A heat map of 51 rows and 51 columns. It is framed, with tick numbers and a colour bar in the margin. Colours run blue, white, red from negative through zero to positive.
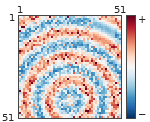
Calmest part: top right. Average level on the scale: 50%. Rings: centred on the bottom middle. Odd patch: calmer, in the top right.
